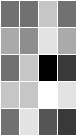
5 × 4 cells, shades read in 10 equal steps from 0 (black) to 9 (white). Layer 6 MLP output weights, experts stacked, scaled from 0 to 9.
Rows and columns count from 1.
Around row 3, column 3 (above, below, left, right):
8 9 7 2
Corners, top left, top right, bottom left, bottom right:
4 4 4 2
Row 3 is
4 7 0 2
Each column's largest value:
7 8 9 8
